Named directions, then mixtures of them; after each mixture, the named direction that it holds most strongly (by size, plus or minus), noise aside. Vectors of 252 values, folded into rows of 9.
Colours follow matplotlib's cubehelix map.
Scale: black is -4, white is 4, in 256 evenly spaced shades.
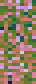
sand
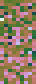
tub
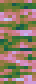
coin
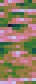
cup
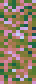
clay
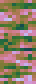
coin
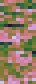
cup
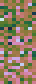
tub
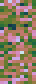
sand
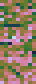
tub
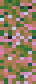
tub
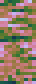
cup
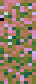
tub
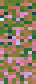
tub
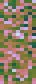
clay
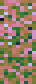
tub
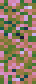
clay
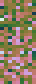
tub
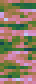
coin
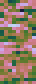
cup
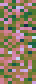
clay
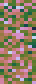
clay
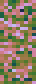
clay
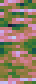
cup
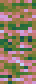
coin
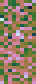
clay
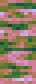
coin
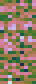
sand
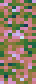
clay
